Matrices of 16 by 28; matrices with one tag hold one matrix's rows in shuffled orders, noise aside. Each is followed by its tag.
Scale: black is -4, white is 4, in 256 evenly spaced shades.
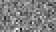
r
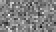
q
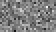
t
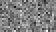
t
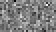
t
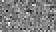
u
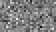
q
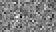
r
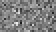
r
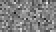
t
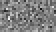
q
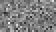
q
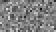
q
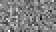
q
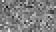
u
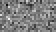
u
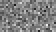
t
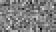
q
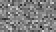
q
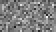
t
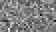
q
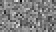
r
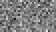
t
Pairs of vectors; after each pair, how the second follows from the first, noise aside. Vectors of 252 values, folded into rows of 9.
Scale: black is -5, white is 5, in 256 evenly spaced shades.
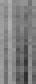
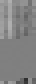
partly zeroed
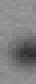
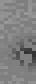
partly zeroed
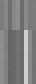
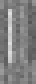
wrapped around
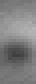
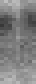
wrapped around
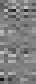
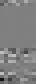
partly zeroed
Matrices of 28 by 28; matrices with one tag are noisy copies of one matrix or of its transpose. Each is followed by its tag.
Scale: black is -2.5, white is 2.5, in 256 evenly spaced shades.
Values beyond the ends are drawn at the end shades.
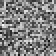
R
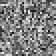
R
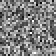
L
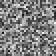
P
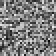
R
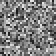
L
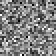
L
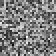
R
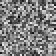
L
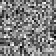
L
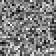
L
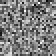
R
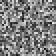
P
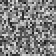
P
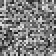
R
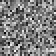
L
